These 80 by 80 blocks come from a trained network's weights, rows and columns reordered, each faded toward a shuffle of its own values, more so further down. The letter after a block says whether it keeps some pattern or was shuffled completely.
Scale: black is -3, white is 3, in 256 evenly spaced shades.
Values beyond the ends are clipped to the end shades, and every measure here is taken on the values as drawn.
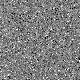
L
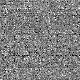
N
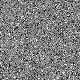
L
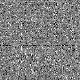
N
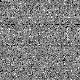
N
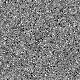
L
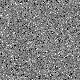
L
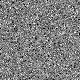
L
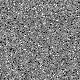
L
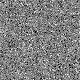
L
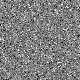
L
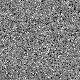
L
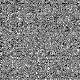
N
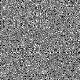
N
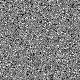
L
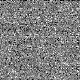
N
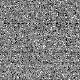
N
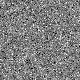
L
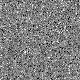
L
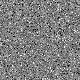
L
